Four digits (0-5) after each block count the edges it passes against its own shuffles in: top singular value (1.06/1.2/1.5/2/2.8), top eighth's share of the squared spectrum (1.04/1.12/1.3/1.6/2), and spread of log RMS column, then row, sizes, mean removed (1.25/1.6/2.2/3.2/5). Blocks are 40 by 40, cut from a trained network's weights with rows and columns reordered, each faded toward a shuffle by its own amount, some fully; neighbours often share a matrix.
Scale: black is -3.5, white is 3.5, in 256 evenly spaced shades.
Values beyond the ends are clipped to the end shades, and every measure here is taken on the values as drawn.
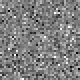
1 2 0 0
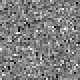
0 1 0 0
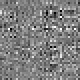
3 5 3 2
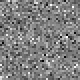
0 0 0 1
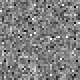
0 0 0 0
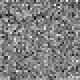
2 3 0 1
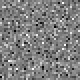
0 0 0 0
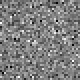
1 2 1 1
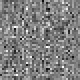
3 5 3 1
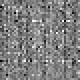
3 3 1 2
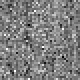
2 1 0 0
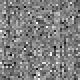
2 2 0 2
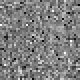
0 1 0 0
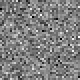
0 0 0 0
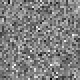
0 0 0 0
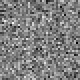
0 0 0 0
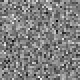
0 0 0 0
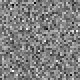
2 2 1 0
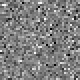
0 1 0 0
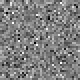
1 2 0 0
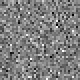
1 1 0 0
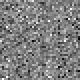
2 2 0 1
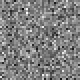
1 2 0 0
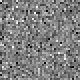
1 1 0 0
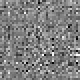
3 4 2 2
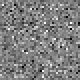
2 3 1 2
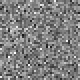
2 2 0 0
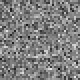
0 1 0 0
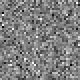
0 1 0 0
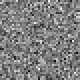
0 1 0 0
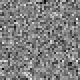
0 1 0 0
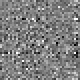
2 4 2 2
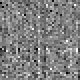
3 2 0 2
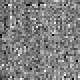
2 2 0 1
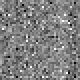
2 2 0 1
